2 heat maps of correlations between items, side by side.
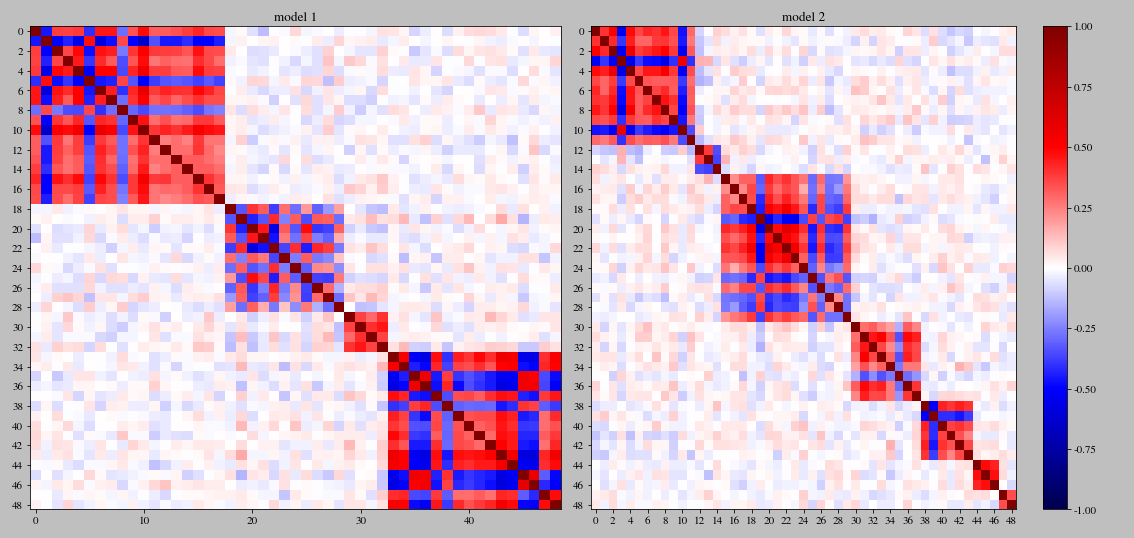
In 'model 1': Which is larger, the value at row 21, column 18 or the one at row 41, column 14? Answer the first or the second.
the first
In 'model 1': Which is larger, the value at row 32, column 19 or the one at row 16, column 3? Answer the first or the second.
the second
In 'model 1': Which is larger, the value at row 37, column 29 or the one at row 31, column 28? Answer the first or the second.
the first
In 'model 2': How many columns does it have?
49
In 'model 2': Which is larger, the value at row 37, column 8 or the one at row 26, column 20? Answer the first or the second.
the second
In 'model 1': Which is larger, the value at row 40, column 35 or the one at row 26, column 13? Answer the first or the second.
the second
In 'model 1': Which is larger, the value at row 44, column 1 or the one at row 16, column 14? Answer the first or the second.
the second
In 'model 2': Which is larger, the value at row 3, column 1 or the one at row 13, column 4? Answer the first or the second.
the second
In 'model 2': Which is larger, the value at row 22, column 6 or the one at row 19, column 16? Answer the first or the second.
the first
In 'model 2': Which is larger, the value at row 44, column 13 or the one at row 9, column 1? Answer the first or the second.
the second
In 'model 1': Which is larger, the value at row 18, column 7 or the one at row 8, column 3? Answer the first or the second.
the first
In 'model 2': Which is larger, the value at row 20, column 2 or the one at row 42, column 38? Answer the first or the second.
the second
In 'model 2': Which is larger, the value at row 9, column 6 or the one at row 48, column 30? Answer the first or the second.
the first
